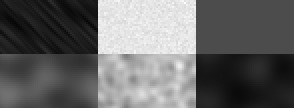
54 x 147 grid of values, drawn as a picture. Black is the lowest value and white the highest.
It is made of 2 by 3 panels. Panel 1,1: very low, slanting down to the right, faint in contrast. Panel 1,2: very high, fine-grained, faint in contrast. Panel 1,3: low, flat. Panel 2,1: low, smooth. Panel 2,2: high, blotchy. Panel 2,3: very low, smooth, faint in contrast.
